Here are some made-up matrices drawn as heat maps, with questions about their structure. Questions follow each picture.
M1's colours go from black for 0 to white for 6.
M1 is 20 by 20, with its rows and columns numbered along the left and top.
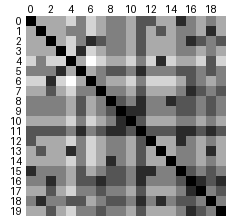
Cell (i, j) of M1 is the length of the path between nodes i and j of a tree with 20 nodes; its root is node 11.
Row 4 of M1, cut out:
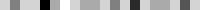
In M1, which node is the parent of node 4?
13
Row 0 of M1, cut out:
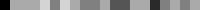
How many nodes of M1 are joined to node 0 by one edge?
1
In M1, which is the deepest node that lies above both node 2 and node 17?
16
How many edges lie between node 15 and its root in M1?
1
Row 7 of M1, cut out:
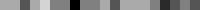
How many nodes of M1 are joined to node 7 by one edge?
1
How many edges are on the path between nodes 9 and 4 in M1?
4
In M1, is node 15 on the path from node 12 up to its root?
yes
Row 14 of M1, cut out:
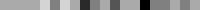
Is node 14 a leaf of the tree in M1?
yes
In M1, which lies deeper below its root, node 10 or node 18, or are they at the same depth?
node 10
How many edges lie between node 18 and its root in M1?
1
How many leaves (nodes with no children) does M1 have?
11
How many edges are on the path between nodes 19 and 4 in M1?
5
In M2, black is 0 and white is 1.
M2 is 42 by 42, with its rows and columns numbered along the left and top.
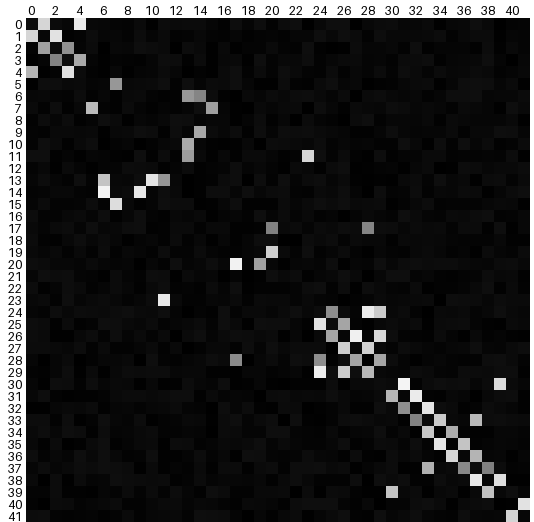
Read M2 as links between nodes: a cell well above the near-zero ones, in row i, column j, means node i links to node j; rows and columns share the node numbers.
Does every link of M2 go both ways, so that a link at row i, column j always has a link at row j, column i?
yes
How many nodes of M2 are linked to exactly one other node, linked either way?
8
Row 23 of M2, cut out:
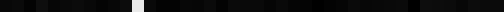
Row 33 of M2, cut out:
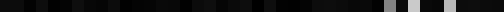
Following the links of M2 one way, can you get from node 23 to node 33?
no
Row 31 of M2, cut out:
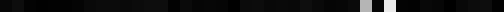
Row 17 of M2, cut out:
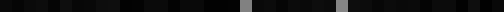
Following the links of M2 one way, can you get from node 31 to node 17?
no
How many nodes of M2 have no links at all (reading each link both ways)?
6
